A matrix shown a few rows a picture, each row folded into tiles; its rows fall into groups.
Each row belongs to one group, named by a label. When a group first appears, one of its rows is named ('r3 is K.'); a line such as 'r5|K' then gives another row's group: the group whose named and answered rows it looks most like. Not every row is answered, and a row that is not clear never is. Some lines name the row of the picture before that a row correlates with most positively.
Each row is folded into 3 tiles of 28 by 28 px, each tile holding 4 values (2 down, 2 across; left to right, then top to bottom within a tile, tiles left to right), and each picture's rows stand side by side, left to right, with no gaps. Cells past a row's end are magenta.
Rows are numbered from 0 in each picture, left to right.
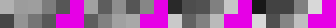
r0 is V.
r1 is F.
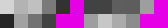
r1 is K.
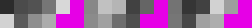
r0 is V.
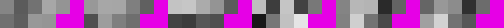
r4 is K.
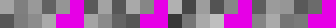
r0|F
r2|F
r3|K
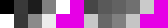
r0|V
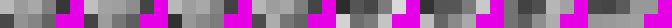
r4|V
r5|V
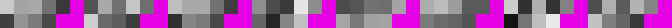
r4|V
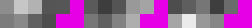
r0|K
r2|K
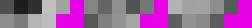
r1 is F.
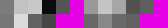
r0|K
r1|K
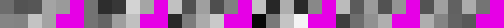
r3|F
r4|F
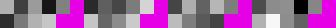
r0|F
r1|V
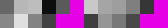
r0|K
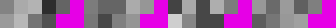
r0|K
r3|F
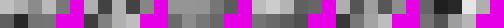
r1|F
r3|K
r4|F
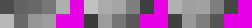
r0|V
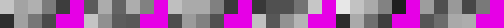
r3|V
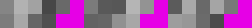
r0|K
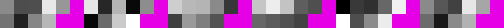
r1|F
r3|K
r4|V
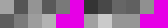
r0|F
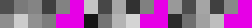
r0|K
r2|F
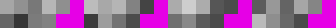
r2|K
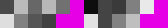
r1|V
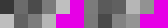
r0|V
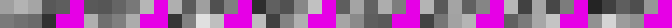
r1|V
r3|V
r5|F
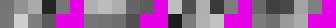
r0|K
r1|K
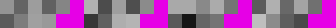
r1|F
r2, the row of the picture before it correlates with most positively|1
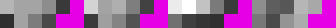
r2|K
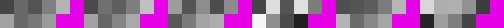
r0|V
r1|V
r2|F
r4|V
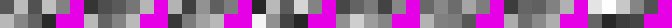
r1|V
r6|V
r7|K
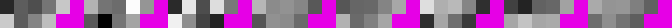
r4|V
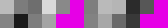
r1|K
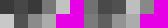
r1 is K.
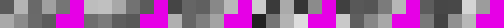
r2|V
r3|F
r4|V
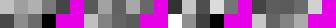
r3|V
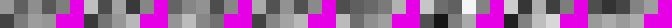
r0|F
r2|K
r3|F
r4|V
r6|F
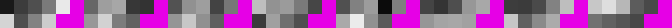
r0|V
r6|V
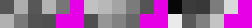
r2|V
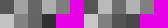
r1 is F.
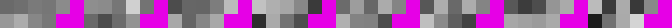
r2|V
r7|F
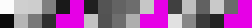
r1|V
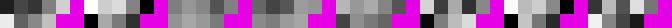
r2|K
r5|F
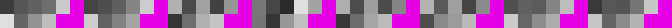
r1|V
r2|F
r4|F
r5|F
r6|V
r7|V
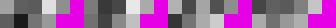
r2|F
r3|V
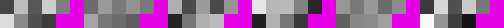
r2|F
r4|F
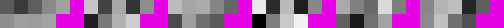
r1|F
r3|F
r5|K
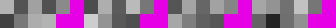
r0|F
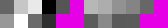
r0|K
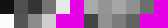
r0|V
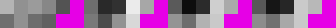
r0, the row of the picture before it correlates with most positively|1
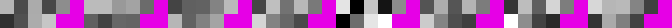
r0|F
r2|V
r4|F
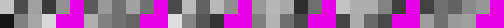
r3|K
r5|V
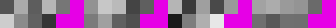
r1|K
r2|F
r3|K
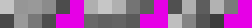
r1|K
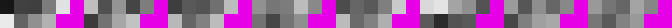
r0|V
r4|V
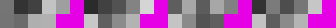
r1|V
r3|V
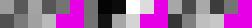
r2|F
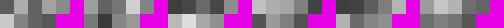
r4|V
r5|K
